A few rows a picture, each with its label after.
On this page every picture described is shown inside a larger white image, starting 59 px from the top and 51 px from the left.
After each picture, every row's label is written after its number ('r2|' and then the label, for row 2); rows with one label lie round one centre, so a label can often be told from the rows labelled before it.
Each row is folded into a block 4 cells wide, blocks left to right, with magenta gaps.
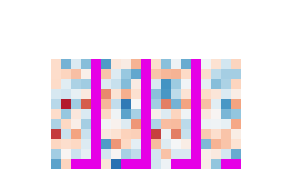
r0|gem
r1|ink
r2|gem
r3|ink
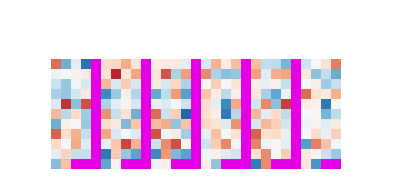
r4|gem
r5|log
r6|log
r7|ink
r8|gem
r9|ink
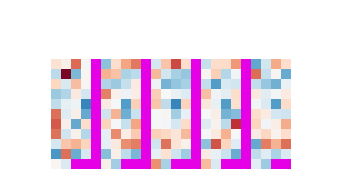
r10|log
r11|ink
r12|ink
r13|ink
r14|ink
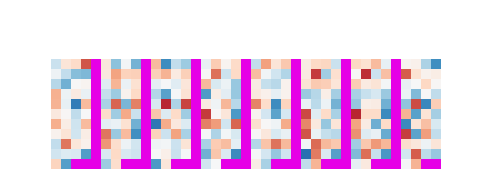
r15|ink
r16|gem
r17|gem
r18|log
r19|ink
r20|log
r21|log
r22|gem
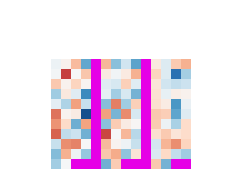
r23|log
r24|gem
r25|ink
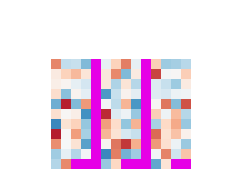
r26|gem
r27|log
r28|gem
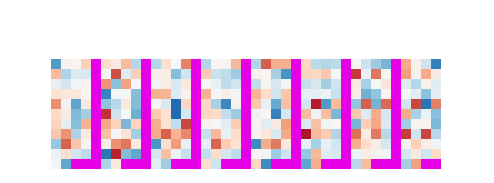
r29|ink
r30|log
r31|ink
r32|ink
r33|ink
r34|gem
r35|gem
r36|gem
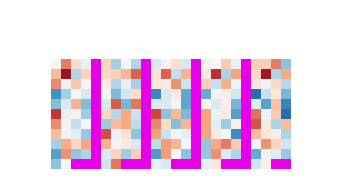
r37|log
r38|gem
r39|log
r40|log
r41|log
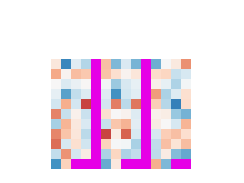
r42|gem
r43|gem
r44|ink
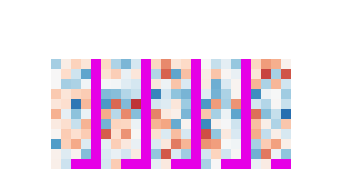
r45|ink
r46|gem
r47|log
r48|gem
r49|log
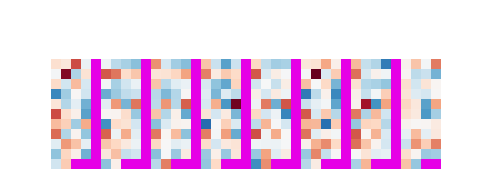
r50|log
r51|gem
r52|gem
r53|gem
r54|gem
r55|log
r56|gem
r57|ink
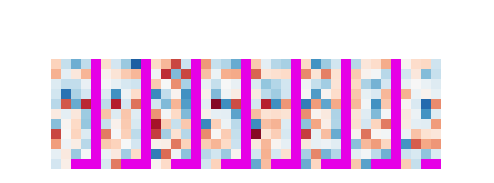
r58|gem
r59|gem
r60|log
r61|gem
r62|gem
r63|gem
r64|ink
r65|ink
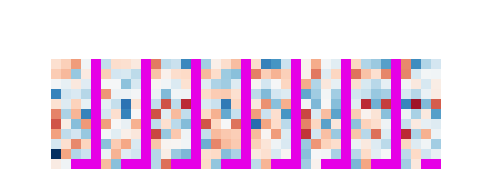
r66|log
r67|ink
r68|gem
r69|ink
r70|gem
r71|log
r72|gem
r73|gem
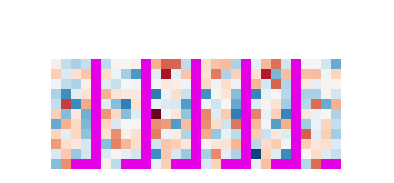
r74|gem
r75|ink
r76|log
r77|log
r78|log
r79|gem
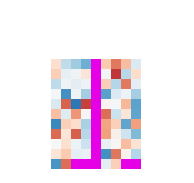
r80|gem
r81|log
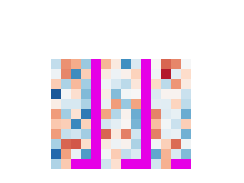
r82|log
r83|gem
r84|log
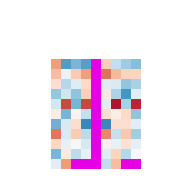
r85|gem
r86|gem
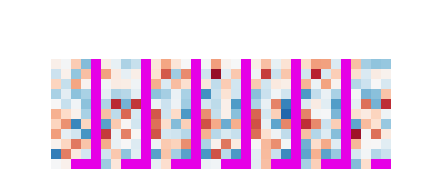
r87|log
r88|gem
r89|log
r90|log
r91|log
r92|log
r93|gem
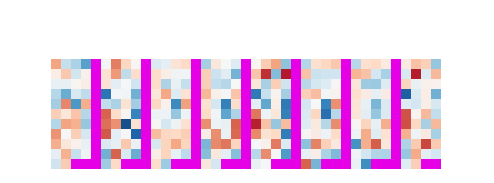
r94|gem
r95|log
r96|ink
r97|ink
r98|log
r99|ink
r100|ink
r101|log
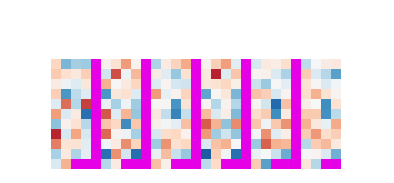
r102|gem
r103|log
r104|ink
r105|log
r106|ink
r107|ink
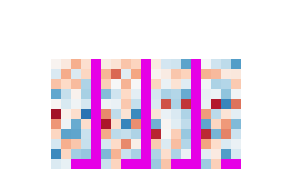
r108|log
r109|log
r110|gem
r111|gem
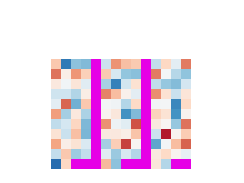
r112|gem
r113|ink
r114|ink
